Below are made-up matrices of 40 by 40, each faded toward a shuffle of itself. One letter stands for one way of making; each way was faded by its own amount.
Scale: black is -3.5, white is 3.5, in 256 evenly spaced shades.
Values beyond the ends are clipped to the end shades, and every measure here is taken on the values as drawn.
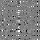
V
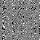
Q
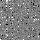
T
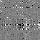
V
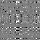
V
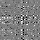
V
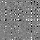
V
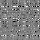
V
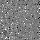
T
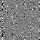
Q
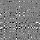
V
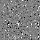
T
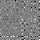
V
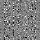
Q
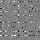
V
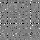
V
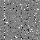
T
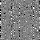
Q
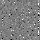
T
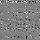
V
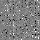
T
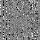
Q
